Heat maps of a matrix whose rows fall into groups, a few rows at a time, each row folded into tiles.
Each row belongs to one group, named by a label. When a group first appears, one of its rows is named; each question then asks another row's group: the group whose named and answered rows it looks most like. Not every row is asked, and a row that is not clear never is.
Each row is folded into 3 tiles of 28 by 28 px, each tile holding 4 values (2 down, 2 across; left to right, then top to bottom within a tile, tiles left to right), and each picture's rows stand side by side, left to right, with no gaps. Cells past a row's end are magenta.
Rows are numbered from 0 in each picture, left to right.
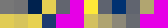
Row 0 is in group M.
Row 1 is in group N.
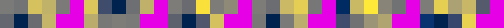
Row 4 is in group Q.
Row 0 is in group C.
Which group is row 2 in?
C
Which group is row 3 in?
C
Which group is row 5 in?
C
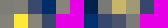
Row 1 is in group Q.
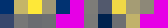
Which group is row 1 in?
C
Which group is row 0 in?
Q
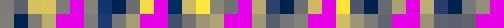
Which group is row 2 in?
Q
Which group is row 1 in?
N
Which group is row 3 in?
N
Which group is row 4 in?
N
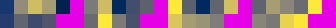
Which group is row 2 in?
N
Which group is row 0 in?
Q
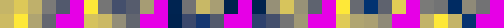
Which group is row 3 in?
Q
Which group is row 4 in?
N
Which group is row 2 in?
Q
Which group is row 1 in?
N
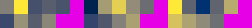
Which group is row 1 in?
Q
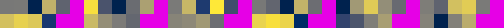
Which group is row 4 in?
Q
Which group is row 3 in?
M
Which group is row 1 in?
N
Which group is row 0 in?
M
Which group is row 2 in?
M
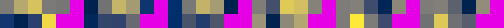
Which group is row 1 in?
Q
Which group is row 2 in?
Q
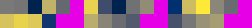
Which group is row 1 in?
N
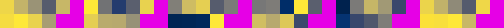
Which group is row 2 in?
C
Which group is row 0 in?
N
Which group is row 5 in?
N
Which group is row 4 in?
Q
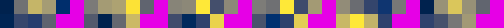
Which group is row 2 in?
C
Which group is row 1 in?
C
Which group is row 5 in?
Q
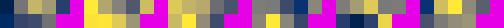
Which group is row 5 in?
Q
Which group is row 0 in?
Q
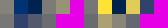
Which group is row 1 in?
M
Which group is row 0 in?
N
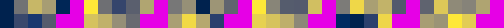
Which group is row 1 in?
N
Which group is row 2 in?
M
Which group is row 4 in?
C
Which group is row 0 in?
Q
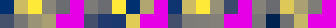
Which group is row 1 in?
C
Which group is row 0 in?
Q
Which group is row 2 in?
Q
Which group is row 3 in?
C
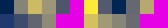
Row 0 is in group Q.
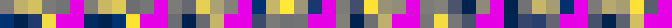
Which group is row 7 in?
C
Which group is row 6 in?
Q
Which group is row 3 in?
Q
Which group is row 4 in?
C
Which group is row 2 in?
C
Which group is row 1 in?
C
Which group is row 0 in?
C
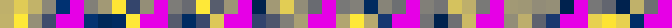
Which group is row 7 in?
M
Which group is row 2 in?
C
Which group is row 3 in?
Q
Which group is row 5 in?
C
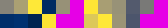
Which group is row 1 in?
N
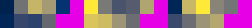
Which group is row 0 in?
Q
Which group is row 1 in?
N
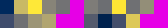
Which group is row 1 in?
C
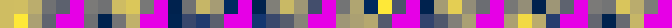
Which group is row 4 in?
M
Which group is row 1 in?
C
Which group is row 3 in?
Q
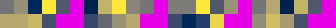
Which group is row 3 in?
M
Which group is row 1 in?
Q
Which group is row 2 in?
C
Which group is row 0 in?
M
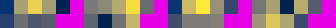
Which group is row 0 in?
Q
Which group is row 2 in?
Q
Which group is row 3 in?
M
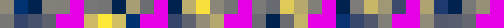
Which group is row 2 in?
Q
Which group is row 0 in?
N
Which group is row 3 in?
C
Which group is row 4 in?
Q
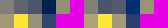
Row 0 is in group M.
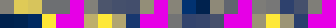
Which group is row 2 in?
N
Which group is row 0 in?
C
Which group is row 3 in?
M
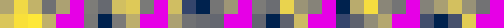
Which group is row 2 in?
N
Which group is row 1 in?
C
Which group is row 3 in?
C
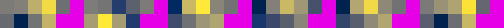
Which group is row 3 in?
Q
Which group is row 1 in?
M
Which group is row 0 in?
C
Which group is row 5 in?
C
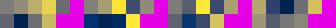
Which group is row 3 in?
N
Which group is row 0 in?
C
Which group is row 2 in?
C
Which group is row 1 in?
C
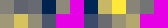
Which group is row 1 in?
Q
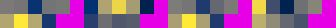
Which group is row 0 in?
M
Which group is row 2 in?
M
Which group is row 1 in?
Q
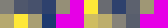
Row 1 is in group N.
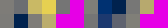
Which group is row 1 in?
N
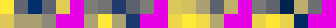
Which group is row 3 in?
M
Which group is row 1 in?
M
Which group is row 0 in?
N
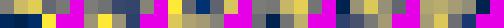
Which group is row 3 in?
C
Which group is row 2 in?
N
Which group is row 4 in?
Q
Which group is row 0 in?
C
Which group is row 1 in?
M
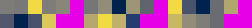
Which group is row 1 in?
M
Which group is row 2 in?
N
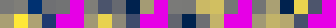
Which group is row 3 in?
M
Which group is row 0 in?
M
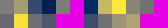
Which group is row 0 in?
M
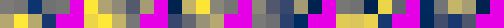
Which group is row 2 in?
Q
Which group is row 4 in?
M
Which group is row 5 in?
Q
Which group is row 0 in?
M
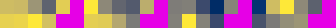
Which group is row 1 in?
N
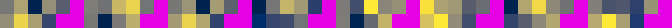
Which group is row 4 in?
C
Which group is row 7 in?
M
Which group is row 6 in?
Q
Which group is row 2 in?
M
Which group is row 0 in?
M
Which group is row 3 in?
Q
